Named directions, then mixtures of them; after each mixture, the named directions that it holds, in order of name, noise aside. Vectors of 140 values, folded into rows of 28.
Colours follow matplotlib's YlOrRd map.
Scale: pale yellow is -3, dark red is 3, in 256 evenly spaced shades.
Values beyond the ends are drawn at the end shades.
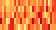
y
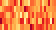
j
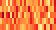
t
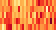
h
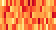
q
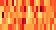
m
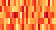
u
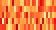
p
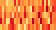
y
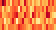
h, q, u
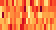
m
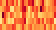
m, q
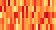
u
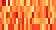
q, t, u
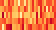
h, j, m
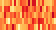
q, u, y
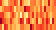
j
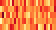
m, t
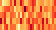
j, q, y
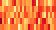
j, p, y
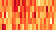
h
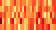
j, p, y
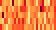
m, p, t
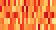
u
